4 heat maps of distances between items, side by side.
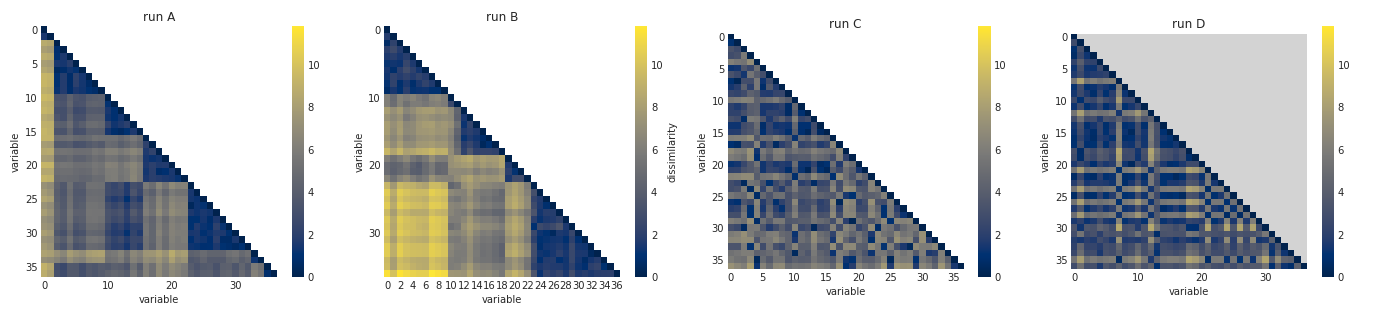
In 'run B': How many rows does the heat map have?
37
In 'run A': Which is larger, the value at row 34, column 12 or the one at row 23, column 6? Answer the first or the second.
the first
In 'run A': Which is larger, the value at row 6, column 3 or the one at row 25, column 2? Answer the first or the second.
the second
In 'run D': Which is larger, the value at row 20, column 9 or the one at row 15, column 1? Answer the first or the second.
the second
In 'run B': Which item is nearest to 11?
10
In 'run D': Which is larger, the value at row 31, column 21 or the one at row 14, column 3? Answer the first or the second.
the first
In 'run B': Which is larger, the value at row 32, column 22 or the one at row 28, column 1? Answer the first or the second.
the second
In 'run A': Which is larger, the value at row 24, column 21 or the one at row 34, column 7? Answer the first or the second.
the second
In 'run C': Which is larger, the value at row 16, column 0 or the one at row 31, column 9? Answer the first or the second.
the first
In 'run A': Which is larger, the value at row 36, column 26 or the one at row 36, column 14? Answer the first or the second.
the second
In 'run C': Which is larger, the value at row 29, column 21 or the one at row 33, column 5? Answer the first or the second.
the first
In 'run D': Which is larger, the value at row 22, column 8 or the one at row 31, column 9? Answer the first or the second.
the second
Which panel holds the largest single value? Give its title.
run B
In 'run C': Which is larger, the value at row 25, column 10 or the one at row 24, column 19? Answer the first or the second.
the second
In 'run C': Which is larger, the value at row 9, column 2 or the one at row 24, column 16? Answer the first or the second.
the second
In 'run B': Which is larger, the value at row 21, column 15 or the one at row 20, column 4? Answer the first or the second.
the first
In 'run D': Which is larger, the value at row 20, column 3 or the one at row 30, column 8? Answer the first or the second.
the second
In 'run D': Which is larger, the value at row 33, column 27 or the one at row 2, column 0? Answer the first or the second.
the first
